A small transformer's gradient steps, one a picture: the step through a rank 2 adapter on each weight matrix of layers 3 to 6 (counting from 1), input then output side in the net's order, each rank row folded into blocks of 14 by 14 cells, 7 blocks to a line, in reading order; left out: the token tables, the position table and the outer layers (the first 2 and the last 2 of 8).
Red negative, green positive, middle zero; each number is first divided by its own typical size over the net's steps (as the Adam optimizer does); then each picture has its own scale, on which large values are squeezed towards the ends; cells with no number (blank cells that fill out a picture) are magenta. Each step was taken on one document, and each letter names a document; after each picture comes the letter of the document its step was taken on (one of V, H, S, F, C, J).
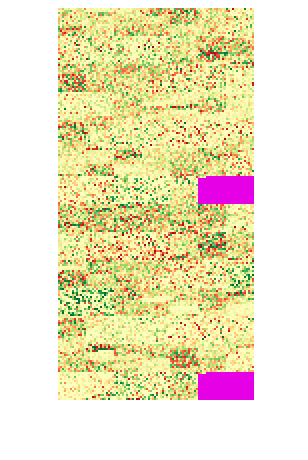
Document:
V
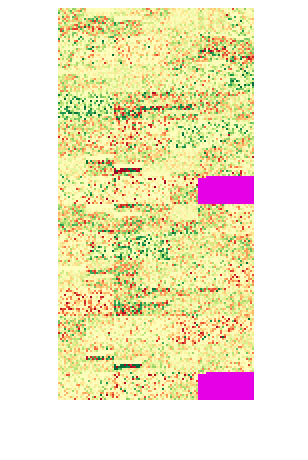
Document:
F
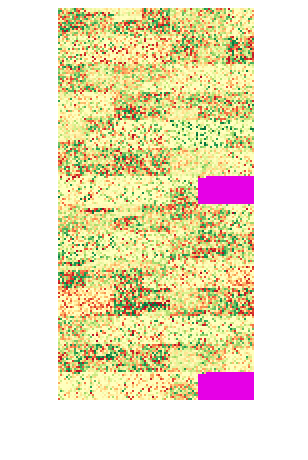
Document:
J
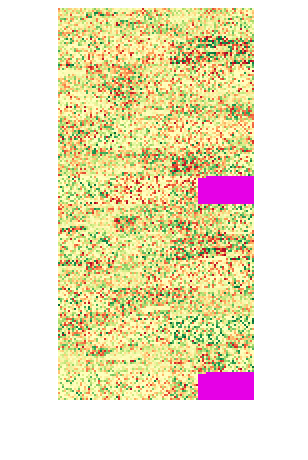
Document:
V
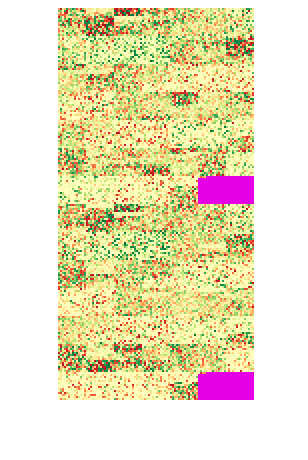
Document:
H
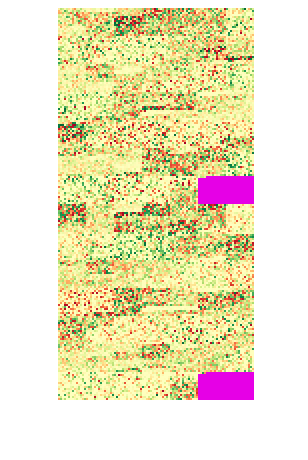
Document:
F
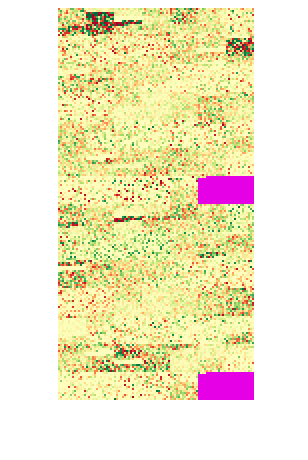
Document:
H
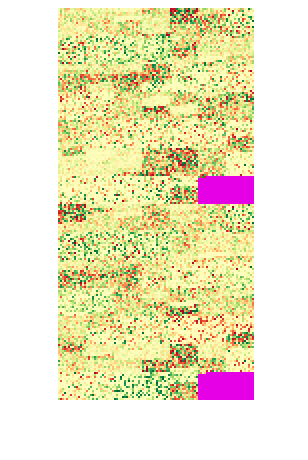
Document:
H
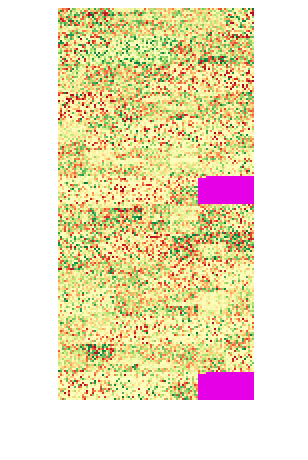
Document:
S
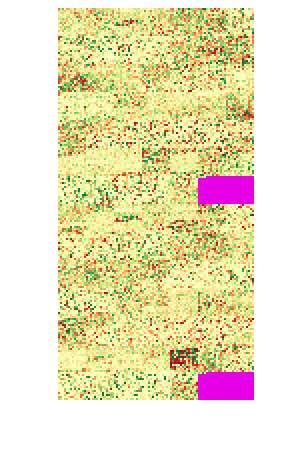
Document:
V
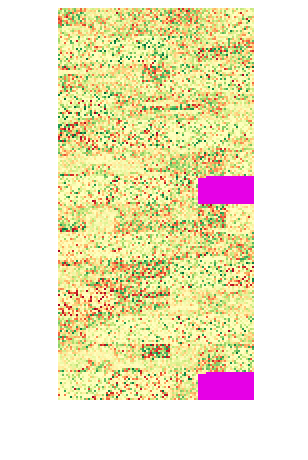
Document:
F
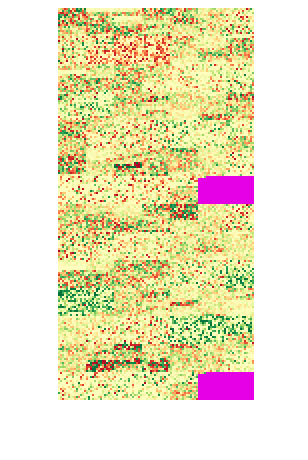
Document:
J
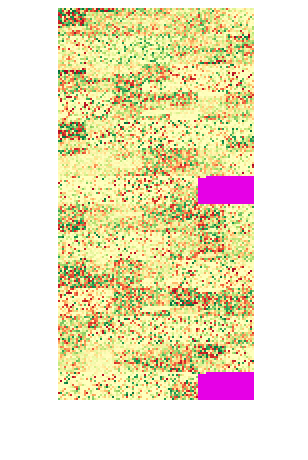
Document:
J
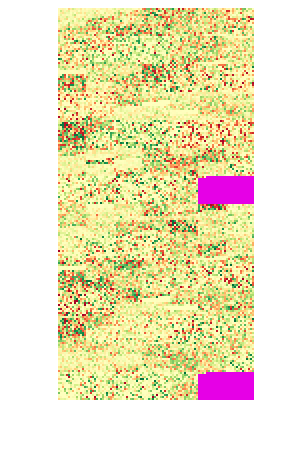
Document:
V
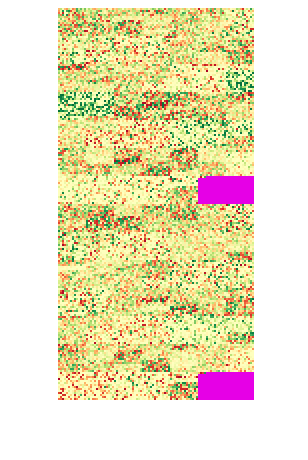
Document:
J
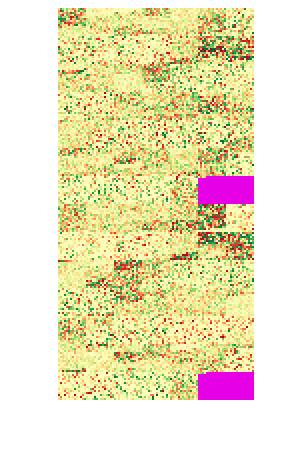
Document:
F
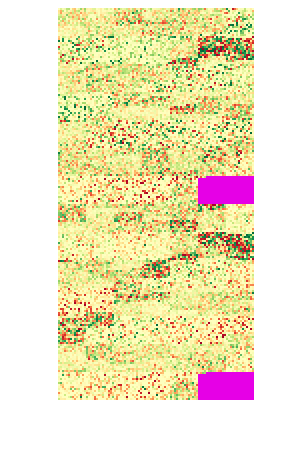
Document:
F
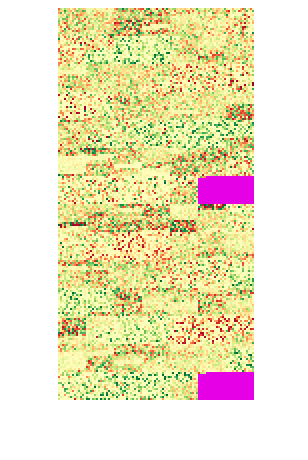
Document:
V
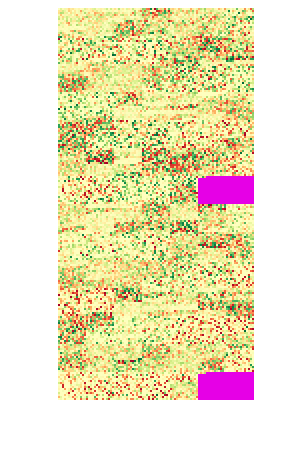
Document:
F
